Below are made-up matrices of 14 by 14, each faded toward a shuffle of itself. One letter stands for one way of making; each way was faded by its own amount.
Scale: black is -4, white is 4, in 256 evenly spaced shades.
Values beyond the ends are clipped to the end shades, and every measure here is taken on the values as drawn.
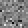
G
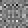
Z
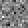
G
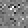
G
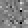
G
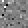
G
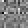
Z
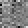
Z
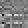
Z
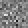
G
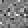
G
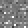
G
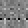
Z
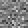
G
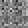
Z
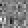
Z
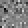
G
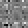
Z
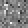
G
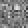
Z
